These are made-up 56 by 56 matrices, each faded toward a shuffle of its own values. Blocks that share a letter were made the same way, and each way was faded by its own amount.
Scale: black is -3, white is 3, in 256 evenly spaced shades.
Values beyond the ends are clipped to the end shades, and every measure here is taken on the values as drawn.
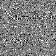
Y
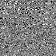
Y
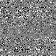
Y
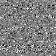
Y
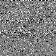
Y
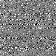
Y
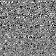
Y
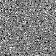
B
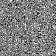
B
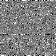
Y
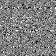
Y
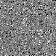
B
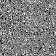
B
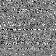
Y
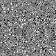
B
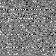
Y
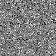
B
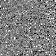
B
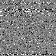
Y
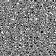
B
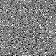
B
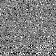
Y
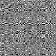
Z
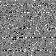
Y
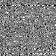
Y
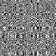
Z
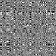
Z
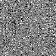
B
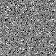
B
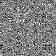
B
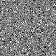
B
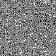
B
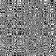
Z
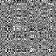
Z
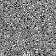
B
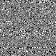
Y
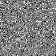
Y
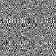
Z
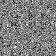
B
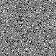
B
